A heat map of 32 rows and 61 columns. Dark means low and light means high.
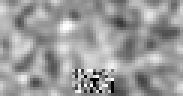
Values change most from cell to cell in the bottom middle. An odd patch, rougher than its surroundings, sits in the bottom middle. The texture is blotchy. On average the colour sits 60% of the way up the scale. The halves do not mirror each other.
